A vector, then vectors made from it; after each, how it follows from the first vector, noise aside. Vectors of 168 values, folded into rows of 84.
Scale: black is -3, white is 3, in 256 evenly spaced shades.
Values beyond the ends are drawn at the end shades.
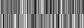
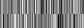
sign-scrambled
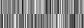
sign-scrambled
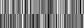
reversed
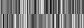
copied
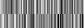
sign-scrambled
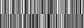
reversed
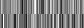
negated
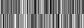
copied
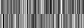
copied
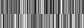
copied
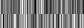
copied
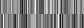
negated
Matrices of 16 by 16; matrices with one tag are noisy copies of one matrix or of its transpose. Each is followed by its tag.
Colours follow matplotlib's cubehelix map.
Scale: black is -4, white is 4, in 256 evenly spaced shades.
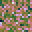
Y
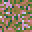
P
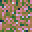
Y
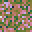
P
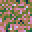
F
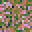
P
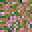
Y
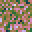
F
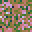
P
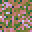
P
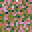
P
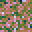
Y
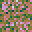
P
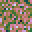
F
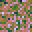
Y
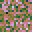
P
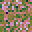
P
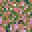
F
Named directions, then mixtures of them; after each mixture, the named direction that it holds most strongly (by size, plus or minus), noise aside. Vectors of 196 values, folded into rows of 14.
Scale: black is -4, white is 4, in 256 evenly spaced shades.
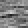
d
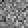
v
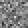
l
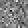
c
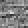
d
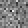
c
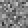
l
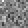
v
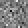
c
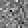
c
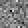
c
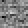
d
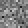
c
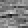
d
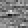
d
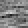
d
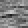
d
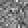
c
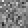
l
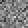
v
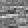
d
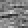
d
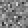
l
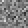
v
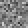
l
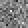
c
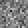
c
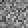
v
